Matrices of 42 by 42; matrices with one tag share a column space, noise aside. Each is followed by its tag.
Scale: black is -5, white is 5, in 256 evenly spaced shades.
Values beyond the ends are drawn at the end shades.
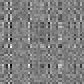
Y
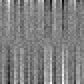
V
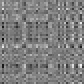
Y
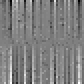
V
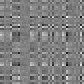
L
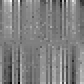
V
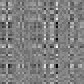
Y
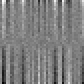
V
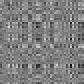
Y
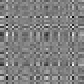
L
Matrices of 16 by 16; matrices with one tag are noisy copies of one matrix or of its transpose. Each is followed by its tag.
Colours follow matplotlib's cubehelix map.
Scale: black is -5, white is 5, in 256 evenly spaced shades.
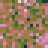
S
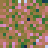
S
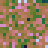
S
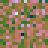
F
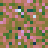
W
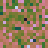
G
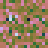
W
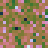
G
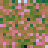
S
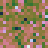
G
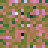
F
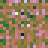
F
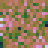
S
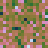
G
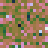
G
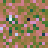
W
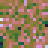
S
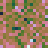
G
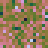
G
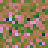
W
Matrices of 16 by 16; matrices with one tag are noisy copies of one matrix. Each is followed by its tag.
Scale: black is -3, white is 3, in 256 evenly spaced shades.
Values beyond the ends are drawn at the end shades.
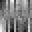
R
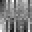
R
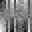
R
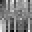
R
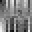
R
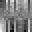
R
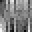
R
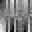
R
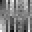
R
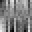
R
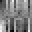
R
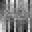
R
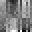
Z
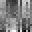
Z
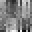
Z
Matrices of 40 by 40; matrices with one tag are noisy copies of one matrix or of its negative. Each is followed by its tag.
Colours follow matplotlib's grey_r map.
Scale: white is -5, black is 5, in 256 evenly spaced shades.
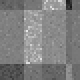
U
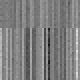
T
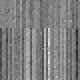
T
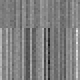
T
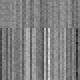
T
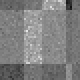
U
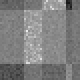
U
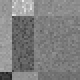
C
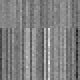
T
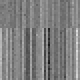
T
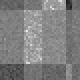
U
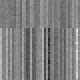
T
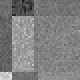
C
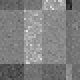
U
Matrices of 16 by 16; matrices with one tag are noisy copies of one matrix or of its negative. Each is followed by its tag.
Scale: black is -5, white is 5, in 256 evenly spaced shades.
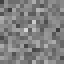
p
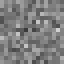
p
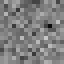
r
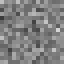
p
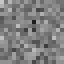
p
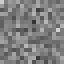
p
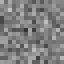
p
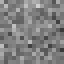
r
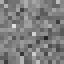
r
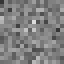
p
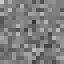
p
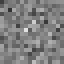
p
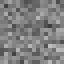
r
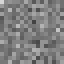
p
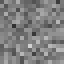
r
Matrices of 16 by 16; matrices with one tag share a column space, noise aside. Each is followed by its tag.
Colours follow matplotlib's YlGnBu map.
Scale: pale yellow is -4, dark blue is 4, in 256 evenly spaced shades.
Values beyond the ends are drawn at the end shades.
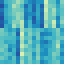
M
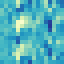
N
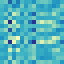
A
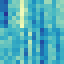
M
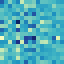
A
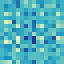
A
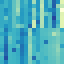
M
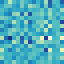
A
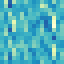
N
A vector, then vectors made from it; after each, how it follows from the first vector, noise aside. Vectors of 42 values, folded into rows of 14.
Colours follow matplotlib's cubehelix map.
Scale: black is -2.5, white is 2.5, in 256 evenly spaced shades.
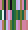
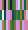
copied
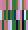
reversed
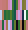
reversed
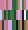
reversed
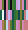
copied
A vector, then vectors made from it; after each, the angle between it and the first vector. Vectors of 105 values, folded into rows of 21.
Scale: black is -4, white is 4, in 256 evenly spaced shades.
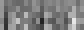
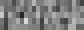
partly aligned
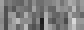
nearly parallel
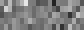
orthogonal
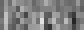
nearly opposite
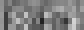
nearly parallel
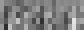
nearly parallel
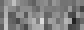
nearly opposite
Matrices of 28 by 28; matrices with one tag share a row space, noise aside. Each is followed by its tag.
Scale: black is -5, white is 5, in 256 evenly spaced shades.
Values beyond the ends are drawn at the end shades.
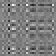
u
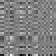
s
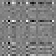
u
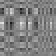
s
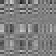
s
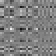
s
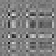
u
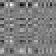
s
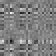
s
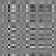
u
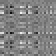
s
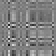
u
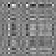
u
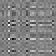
u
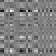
s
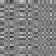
s
